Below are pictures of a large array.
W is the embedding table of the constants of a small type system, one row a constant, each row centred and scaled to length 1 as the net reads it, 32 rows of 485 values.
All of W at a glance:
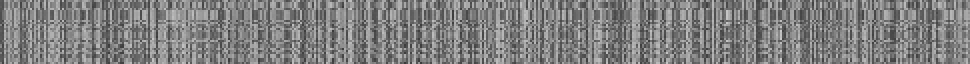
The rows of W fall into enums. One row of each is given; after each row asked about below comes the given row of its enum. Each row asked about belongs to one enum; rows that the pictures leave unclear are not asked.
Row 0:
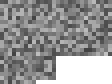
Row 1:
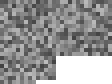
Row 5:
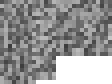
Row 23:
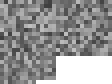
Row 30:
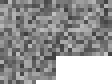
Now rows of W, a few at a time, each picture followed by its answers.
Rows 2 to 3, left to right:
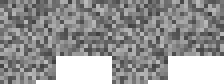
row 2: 1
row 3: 1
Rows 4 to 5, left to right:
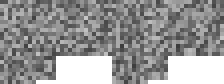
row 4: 0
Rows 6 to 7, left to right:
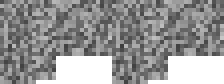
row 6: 5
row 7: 5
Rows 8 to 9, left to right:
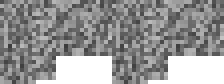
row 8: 5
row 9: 5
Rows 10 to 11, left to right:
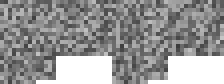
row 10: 0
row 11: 5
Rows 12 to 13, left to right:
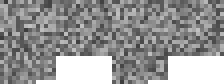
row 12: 23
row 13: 0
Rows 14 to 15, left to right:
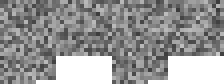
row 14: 1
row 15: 30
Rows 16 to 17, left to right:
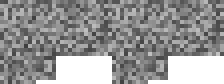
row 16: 0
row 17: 0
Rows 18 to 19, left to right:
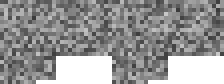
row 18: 0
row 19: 30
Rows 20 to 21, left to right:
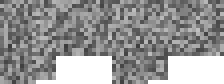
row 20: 5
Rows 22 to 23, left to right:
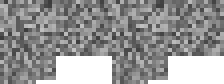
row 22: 23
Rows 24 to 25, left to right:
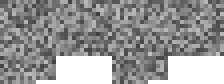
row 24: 1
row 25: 0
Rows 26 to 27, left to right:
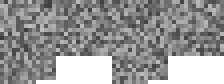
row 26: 23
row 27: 1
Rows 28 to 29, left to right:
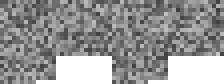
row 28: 1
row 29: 30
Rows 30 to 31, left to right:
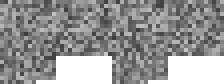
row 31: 23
